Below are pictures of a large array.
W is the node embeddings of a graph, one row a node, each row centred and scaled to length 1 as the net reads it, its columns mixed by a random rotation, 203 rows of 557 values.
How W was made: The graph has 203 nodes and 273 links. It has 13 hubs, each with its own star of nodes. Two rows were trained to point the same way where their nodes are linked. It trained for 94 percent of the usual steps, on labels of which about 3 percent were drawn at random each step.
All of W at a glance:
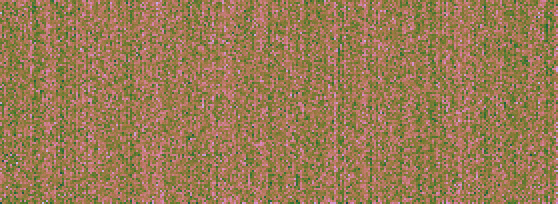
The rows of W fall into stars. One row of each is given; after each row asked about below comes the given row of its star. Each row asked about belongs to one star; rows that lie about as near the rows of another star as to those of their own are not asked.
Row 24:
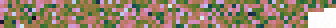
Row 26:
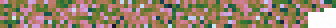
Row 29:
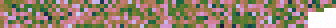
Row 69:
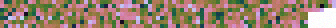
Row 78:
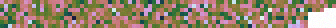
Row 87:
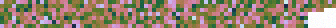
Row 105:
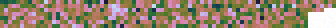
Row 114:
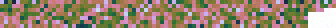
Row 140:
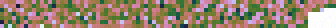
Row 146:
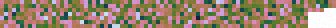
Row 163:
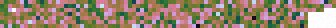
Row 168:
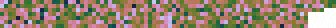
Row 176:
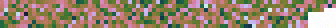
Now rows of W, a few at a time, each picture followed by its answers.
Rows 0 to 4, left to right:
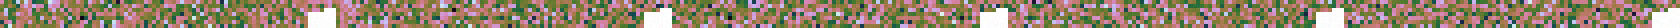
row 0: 78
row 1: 163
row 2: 114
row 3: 163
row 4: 26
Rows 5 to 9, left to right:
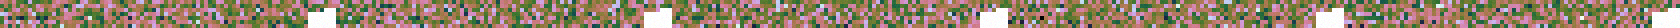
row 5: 163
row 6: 140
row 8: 24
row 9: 163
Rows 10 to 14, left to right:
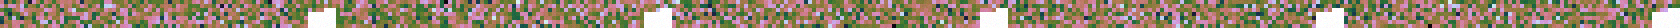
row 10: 114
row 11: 78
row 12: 29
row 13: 168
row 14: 114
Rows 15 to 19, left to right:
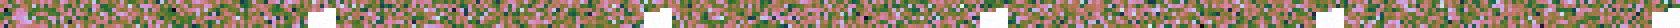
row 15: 69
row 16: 140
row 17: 168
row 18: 176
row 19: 163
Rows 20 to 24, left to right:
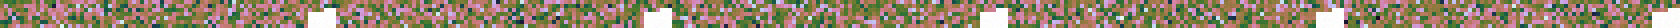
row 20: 140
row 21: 26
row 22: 114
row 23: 26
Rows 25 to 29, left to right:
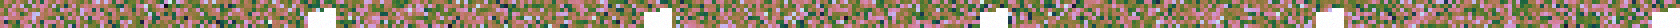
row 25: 26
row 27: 168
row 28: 114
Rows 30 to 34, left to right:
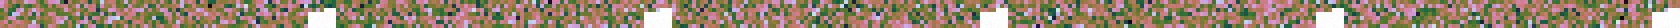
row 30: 168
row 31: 176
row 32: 176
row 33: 29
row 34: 69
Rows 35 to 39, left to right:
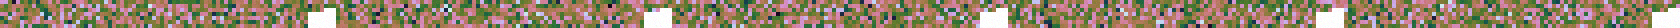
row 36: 78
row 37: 29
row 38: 78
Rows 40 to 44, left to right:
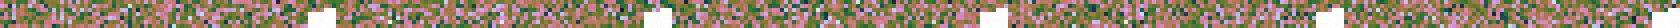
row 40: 105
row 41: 105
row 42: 78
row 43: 69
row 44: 176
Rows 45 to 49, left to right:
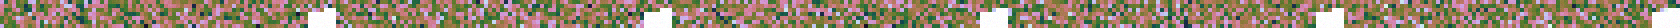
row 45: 87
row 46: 176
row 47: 29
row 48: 87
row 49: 105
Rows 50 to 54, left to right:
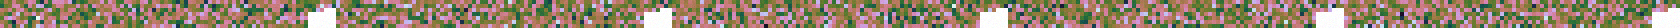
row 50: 105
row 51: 168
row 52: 26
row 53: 140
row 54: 105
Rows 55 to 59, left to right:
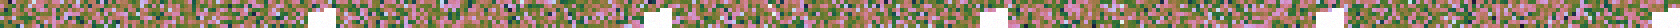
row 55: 105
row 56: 29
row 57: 69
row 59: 146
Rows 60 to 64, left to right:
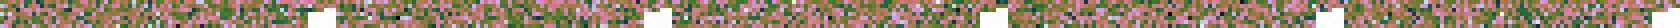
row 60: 146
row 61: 29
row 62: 168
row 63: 176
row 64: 78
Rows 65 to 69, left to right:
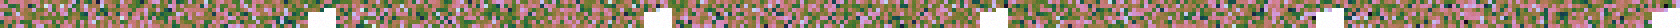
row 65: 176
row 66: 69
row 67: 26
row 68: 168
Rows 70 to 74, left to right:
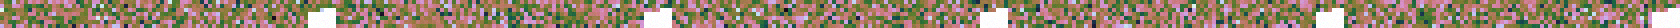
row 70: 87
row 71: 29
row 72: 26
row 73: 87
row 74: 69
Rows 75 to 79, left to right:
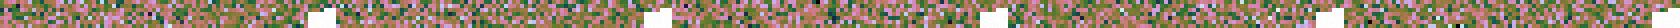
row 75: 168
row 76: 114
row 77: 176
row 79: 146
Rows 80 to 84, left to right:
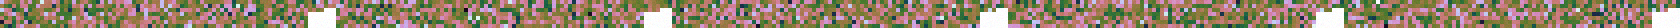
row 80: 24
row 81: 140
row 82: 114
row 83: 29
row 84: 105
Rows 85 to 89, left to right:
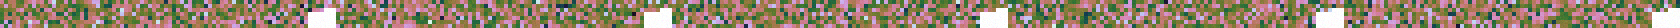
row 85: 69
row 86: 105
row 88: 69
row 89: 26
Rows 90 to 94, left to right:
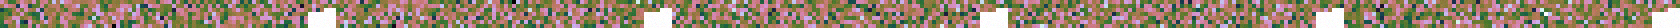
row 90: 69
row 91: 163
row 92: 176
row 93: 26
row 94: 78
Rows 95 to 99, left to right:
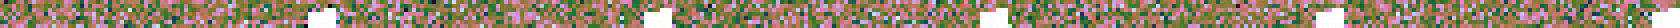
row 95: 87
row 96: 24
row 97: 114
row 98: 114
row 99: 105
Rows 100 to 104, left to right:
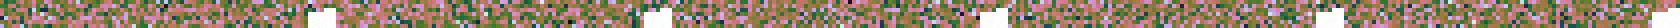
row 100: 114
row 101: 163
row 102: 168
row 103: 168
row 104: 26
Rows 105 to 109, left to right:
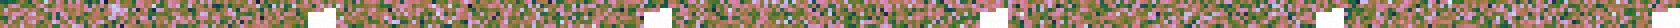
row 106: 168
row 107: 29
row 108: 24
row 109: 114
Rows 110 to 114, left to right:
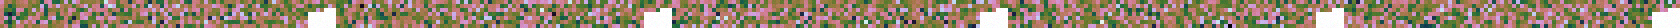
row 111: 26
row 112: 140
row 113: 78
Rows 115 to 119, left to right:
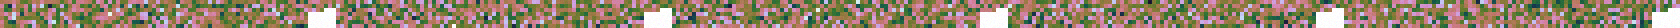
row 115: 105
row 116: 146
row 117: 140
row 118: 176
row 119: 163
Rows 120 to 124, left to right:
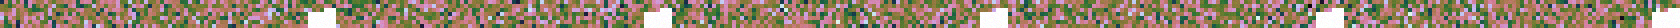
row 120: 26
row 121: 114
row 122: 78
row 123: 168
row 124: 69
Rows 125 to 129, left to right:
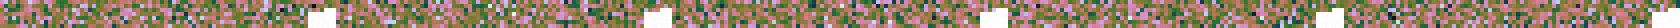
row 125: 168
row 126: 105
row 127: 87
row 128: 69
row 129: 26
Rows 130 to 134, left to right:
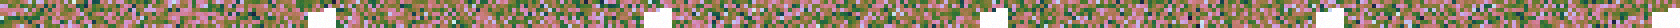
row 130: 24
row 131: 69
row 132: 26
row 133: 78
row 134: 69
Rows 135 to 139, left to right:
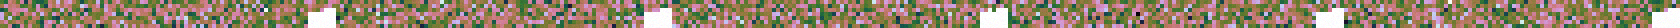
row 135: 163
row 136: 114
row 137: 105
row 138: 140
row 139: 176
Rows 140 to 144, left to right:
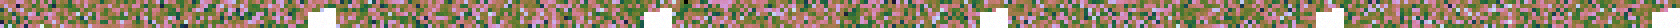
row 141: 87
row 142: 78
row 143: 26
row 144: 78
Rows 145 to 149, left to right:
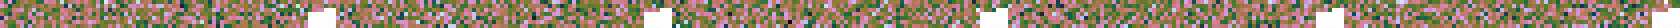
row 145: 114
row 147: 26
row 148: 146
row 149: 105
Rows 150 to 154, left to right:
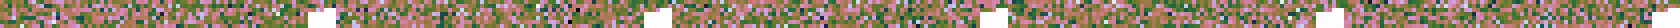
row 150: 105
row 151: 24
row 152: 140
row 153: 114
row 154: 163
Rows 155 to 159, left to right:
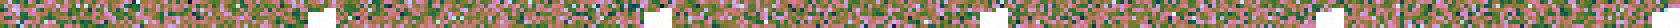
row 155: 163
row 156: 168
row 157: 176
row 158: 114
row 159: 69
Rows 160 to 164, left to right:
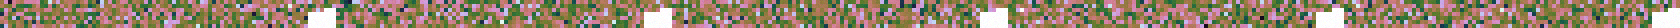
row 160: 168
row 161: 78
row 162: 105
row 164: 163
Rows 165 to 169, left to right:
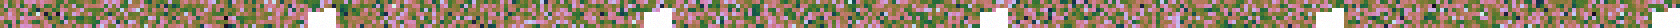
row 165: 26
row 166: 114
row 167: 87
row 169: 105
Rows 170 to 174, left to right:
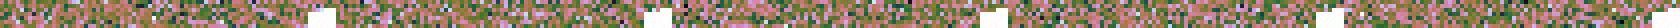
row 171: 105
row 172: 140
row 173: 24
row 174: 176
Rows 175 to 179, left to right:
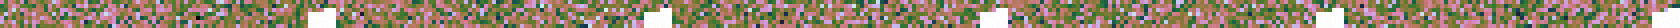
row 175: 163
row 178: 24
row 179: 29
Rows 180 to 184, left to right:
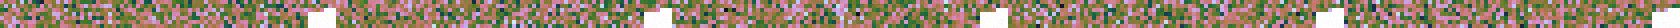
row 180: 163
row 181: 176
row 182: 168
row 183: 176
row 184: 87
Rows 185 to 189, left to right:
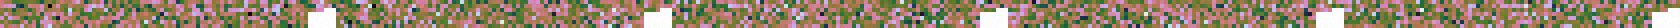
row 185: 105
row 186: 78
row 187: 168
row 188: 163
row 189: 24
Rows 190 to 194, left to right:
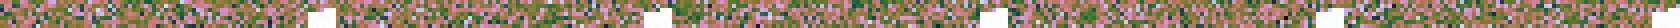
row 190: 78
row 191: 26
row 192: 114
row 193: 69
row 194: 24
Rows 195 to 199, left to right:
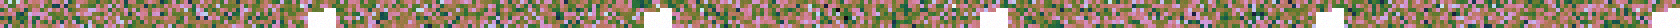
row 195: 140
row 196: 26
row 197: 29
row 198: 168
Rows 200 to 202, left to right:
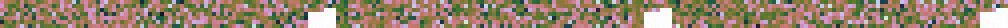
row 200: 176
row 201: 114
